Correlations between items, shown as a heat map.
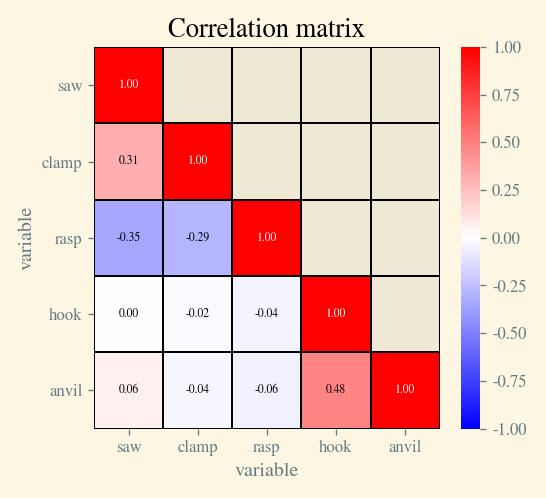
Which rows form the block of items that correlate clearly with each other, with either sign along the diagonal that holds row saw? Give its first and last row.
saw to rasp
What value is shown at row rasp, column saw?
-0.35
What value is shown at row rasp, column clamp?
-0.29
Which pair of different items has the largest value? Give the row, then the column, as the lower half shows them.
anvil, hook
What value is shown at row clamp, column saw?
0.31
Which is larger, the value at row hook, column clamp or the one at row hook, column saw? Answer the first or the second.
the second
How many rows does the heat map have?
5
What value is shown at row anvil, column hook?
0.48
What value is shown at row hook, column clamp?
-0.02
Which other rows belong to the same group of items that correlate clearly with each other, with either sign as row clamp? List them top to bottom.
saw, rasp
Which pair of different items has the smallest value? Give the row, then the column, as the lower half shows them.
rasp, saw
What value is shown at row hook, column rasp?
-0.04
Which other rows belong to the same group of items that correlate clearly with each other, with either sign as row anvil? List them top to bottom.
hook
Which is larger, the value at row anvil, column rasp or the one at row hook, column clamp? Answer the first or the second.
the second
